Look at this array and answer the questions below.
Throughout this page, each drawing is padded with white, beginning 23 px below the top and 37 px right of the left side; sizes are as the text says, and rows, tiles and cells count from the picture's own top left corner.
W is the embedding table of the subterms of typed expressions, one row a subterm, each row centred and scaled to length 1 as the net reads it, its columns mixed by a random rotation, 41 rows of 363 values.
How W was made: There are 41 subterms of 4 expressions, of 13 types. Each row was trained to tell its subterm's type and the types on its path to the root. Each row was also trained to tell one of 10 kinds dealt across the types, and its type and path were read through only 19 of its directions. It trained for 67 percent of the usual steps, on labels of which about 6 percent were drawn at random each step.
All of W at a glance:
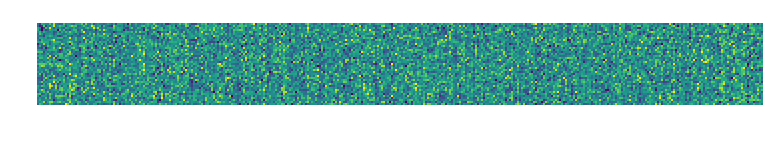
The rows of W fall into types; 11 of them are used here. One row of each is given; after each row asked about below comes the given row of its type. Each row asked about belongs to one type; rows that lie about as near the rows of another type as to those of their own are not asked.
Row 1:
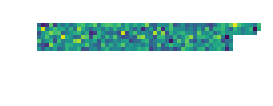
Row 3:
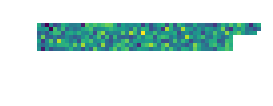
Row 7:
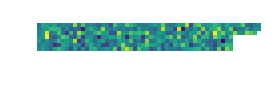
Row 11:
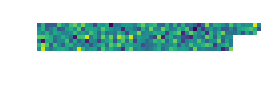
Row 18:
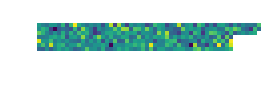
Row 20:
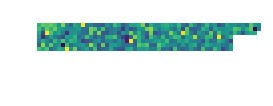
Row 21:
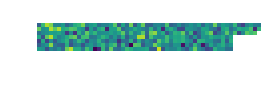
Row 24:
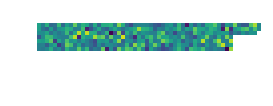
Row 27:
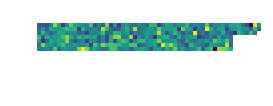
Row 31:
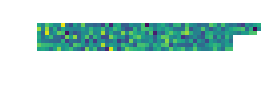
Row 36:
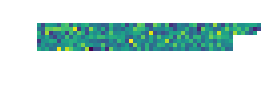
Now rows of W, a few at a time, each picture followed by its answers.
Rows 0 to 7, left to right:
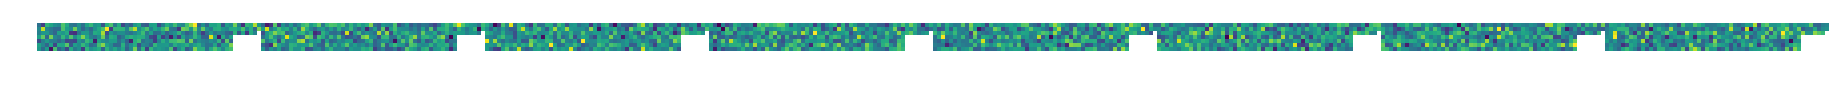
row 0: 31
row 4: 36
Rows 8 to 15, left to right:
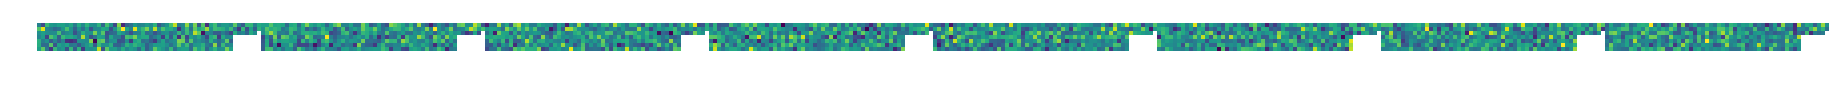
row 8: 31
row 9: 20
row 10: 21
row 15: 20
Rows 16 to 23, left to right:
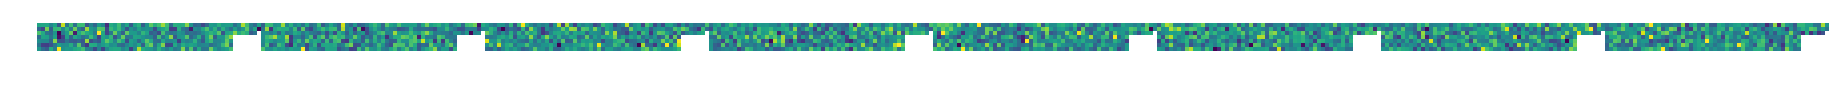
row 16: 36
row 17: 1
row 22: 36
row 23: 20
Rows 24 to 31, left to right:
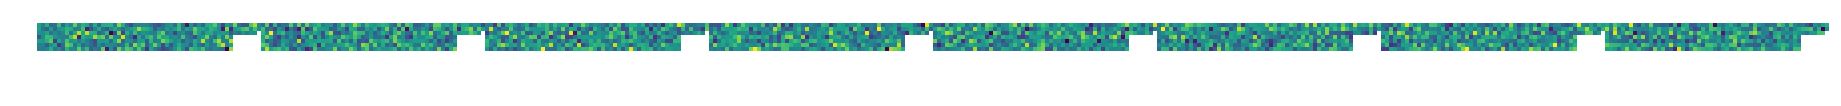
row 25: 11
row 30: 3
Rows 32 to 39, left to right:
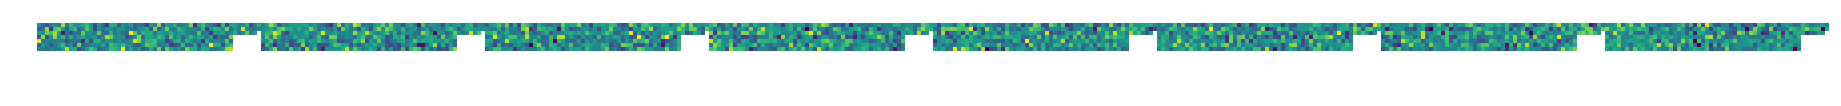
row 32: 3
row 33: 21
